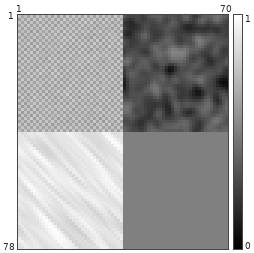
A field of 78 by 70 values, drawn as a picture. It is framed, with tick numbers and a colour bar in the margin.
It is made of 2 by 2 panels. Panel 1,1: high, checkered. Panel 1,2: low, blotchy. Panel 2,1: very high, slanting down to the right, faint in contrast. Panel 2,2: middling, flat.
